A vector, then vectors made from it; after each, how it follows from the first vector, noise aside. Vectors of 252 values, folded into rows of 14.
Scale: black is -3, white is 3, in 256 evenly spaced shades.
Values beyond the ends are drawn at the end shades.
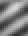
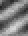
reversed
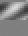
partly zeroed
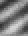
reversed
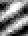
scaled up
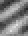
reversed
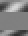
partly zeroed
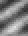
reversed
